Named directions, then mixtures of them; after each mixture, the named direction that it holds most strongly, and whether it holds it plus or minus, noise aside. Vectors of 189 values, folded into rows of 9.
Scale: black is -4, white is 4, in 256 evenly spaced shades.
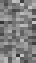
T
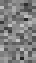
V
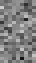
V, plus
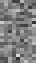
T, minus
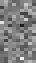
V, minus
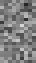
V, plus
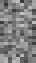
T, plus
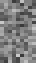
T, minus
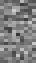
V, plus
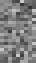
T, minus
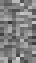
T, plus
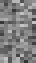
T, plus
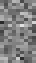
T, plus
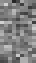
T, minus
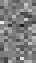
V, minus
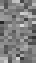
T, plus
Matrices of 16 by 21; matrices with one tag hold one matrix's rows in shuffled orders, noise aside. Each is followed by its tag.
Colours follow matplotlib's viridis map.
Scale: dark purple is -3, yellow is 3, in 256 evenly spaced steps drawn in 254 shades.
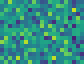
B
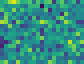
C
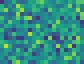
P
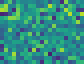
C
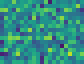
C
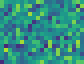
P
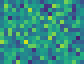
B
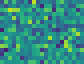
C
